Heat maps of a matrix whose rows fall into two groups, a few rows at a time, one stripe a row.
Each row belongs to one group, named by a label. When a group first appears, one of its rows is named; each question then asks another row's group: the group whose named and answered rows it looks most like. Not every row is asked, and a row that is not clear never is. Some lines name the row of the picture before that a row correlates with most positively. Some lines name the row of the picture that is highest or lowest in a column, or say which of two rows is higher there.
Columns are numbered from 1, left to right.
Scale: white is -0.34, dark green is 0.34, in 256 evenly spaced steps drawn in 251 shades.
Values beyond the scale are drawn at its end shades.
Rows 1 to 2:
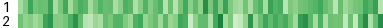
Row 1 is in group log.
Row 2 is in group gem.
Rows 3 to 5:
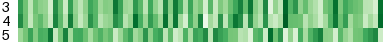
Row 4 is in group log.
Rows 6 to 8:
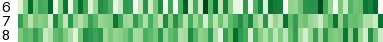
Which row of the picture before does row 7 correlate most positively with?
3
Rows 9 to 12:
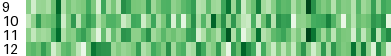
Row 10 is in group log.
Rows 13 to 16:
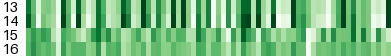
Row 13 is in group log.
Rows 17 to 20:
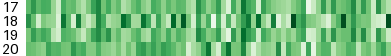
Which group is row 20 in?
log
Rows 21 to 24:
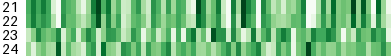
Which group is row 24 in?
gem
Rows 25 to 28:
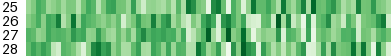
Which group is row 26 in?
log
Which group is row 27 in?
log
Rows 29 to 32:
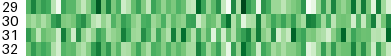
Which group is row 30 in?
gem
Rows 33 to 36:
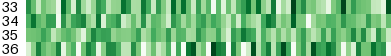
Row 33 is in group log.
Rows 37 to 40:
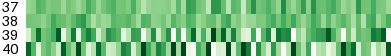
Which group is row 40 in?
log
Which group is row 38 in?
gem
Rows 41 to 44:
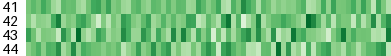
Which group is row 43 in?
log
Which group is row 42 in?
gem
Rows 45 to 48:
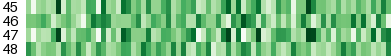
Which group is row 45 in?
gem
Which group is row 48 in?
log
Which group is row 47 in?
gem
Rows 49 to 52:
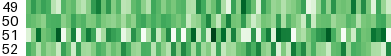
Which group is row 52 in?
log
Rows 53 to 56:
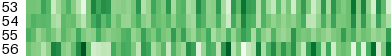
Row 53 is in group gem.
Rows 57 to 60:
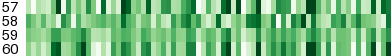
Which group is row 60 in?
gem
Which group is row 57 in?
gem
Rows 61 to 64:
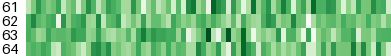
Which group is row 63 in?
log
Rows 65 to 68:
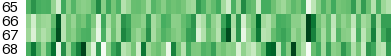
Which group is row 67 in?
gem
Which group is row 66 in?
gem
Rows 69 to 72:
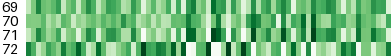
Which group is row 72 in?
log
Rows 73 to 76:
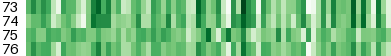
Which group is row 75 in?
log
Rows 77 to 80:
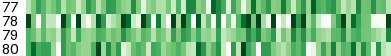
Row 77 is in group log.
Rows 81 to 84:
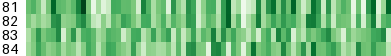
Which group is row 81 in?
gem
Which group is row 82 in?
gem
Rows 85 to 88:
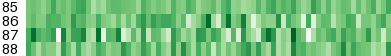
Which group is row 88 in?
log
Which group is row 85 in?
gem
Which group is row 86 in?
log
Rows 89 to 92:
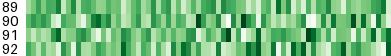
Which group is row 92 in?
log
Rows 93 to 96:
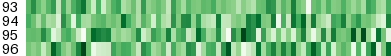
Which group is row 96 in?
gem
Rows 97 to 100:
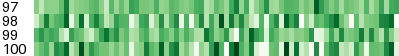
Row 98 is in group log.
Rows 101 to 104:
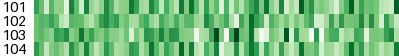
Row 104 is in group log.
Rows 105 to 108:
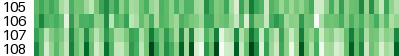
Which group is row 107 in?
log
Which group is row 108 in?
log
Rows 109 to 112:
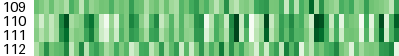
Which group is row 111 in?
gem
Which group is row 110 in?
gem
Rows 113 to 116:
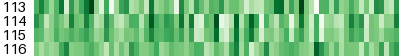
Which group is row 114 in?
log
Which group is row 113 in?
gem
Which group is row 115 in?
log
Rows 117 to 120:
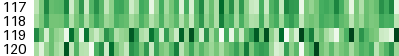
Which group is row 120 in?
gem
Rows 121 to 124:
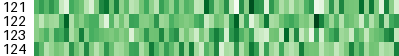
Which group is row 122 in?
gem
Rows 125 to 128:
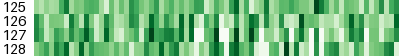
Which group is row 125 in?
gem
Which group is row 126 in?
log
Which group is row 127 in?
log
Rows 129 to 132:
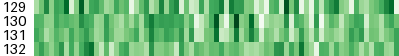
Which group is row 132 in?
gem
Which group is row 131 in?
log
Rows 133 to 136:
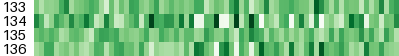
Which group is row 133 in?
gem
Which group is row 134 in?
log
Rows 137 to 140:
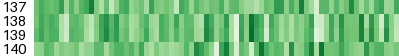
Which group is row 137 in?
gem
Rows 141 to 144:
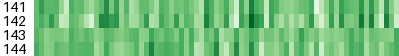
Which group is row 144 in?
log
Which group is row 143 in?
log
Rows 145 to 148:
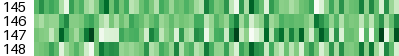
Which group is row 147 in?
gem
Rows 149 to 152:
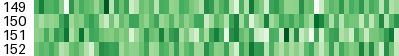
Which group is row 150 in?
gem
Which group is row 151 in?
log
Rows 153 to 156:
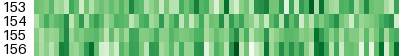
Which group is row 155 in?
gem
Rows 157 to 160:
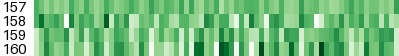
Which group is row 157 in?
log
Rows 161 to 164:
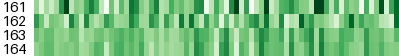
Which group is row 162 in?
log
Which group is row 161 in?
gem
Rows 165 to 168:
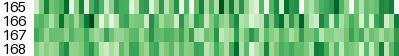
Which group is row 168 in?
gem
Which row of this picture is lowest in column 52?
167
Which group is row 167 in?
log
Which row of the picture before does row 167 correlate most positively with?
162
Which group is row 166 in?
gem
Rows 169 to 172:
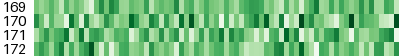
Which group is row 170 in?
log
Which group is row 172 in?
gem
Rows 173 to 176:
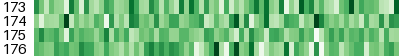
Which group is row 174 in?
gem
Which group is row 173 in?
log
